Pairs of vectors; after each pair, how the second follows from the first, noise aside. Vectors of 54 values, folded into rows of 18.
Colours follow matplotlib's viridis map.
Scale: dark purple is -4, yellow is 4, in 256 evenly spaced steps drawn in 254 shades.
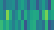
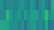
shrunk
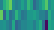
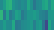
shrunk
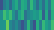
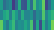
wrapped around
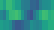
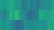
shrunk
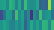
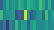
wrapped around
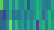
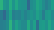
shrunk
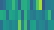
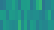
shrunk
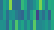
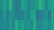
shrunk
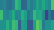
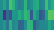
wrapped around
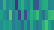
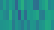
shrunk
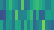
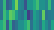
wrapped around
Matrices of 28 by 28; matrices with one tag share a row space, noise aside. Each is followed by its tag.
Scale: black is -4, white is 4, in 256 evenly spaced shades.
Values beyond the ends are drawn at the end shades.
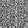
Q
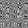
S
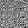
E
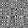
Q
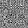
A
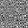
E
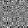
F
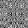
A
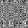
E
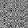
A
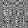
F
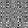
S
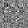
F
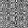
Q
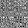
E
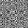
Q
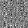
A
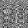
F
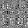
F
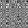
S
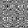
F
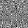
Q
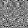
F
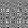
S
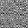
E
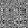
E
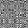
E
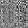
E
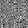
E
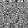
F
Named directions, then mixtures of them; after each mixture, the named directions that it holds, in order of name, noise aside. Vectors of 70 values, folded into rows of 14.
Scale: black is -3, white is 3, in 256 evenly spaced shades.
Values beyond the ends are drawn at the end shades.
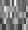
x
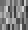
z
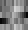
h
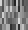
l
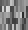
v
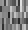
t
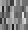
v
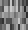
h, l, x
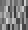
z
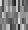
l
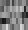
h, l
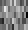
h, x, z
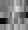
h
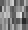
v, z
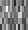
l, v, z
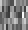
v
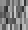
z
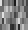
l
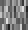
z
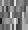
l, v, x
